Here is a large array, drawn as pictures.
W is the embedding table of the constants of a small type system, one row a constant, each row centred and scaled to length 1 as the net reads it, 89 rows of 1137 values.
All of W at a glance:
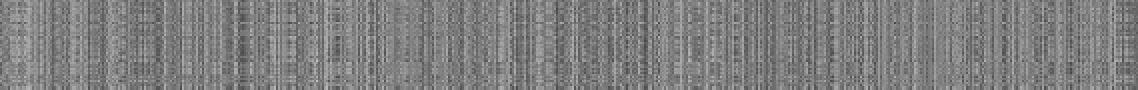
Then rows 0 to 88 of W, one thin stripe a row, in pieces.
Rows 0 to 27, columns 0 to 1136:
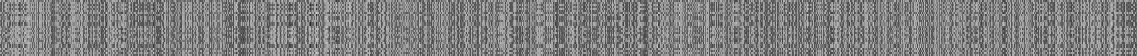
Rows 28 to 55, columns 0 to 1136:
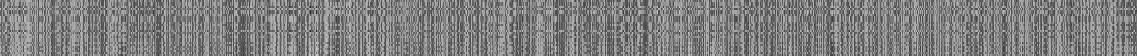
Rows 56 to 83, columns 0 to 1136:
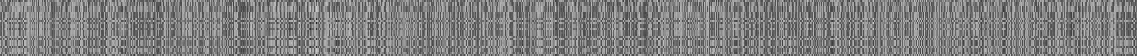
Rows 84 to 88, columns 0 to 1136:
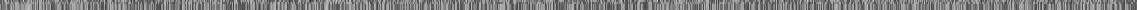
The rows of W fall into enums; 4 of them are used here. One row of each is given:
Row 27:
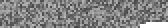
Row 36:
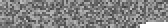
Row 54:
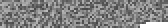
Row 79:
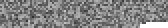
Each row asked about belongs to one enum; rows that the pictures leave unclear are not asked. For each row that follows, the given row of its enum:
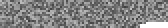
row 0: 36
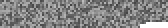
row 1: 27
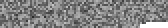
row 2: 79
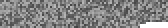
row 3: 27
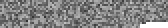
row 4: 79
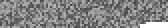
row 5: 27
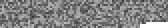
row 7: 79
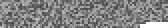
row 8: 54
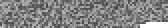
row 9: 54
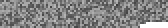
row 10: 27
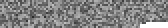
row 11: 79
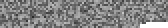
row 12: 79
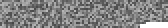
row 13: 54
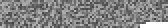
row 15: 54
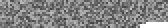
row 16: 36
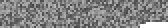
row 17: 27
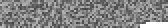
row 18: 54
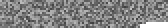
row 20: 36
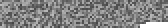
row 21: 54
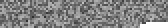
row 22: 79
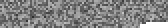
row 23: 79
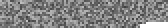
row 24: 36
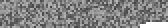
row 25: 27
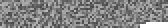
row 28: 54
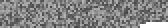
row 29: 27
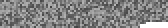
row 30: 27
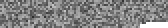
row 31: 79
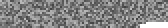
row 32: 36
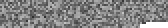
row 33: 79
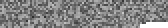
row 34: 79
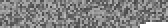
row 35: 27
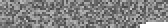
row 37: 36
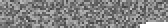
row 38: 36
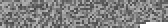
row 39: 54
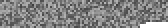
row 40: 27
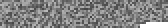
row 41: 54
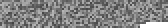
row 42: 54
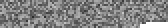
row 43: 79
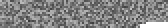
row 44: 36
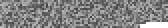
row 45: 54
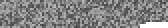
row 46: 27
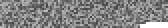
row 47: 54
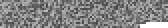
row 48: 54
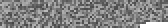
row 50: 54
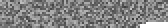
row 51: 36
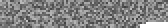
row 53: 36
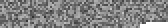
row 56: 79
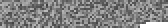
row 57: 54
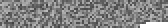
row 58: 54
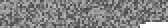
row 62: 27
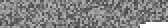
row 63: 27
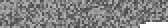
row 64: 27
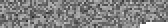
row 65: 79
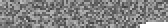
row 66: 36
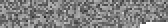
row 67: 79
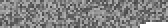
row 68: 27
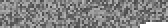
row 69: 27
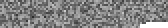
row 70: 79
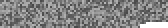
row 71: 27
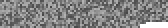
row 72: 27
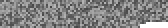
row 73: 27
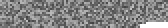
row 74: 36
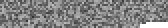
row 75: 79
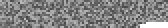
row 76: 36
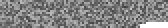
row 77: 36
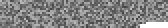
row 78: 36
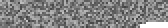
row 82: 36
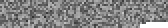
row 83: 79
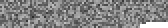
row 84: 79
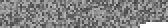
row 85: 27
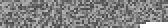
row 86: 54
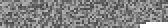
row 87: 54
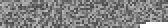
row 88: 54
